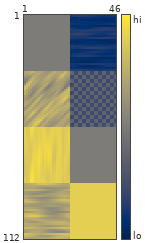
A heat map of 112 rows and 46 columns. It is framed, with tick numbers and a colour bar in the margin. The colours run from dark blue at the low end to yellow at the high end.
The table splits into 4 rows of 2 panels. Panel 1,1: middling, flat. Panel 1,2: very low, streaked across, faint in contrast. Panel 2,1: high, slanting up to the right. Panel 2,2: low, checkered. Panel 3,1: very high, streaked downward, faint in contrast. Panel 3,2: middling, flat. Panel 4,1: high, streaked across. Panel 4,2: very high, flat.
